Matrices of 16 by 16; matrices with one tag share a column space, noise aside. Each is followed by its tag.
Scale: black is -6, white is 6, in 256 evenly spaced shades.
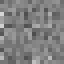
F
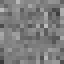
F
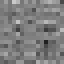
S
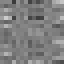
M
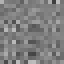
S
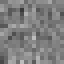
F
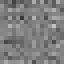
M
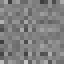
S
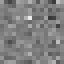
M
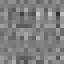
F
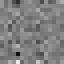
S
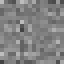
S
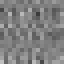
F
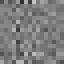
S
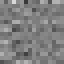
S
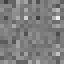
M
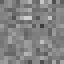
M
